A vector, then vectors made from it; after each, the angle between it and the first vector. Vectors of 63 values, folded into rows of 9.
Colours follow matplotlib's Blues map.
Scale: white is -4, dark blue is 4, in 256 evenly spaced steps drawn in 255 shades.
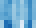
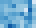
partly aligned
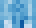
nearly opposite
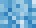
partly aligned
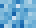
partly opposed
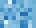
partly opposed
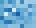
orthogonal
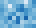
orthogonal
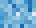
orthogonal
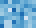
partly opposed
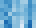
nearly parallel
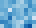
partly aligned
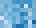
partly opposed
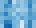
nearly parallel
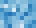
partly aligned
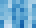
nearly opposite
